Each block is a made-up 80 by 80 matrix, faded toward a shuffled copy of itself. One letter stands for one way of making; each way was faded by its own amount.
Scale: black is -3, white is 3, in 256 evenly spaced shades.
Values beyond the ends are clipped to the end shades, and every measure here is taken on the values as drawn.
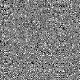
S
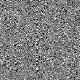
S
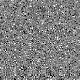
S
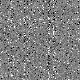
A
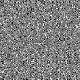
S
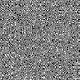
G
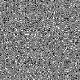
S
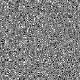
S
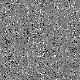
A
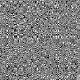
G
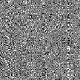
G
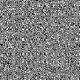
G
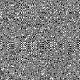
G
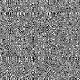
G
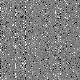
A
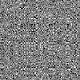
G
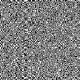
G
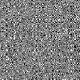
G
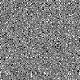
S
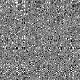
S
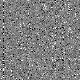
A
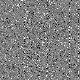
A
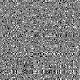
G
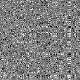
G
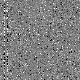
A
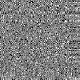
G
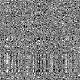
G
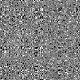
G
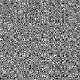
G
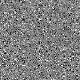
S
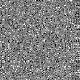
S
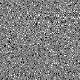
S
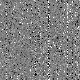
A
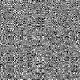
G
